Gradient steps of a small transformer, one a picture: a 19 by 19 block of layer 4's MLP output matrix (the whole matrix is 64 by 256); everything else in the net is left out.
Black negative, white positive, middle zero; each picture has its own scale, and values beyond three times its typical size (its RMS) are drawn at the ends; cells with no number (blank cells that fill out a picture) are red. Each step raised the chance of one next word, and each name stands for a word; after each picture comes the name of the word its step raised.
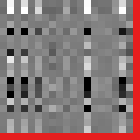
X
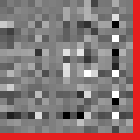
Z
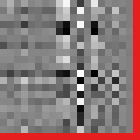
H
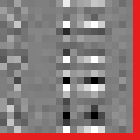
H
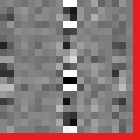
H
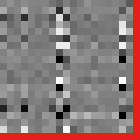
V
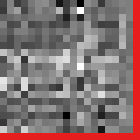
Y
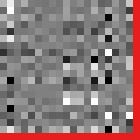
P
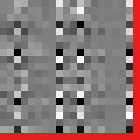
Z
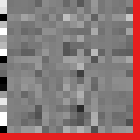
P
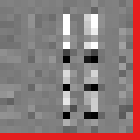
V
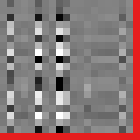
P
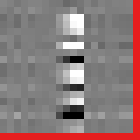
V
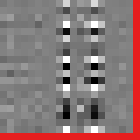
H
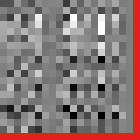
V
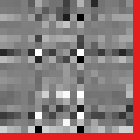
P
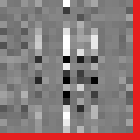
Y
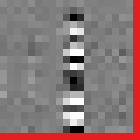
P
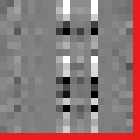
X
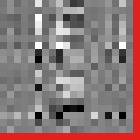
V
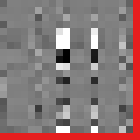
Y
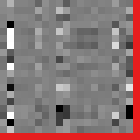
Y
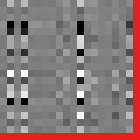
Z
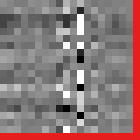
V
